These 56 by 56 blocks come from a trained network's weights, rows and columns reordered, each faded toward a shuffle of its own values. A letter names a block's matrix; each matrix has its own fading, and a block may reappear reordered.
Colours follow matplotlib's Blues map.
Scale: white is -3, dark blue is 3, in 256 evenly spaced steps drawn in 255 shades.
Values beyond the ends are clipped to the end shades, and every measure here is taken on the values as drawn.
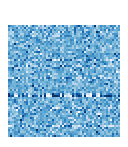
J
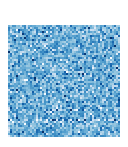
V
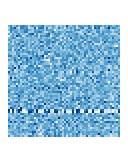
J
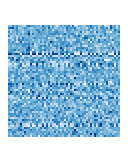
J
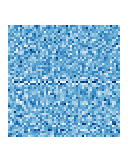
J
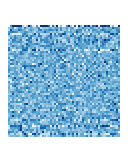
J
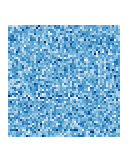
V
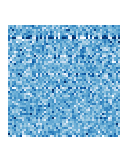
J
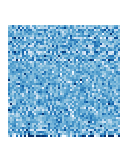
J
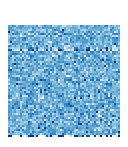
J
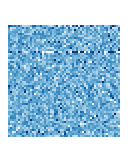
V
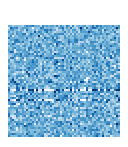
J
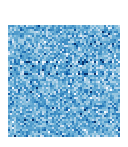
V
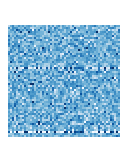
J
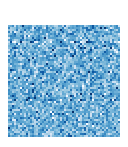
V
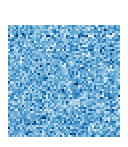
V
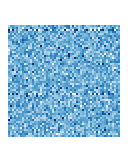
V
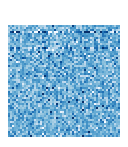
V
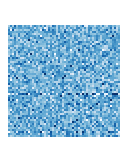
V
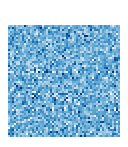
V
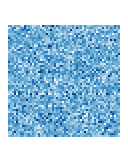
V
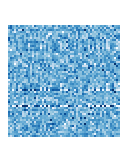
J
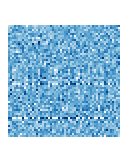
J
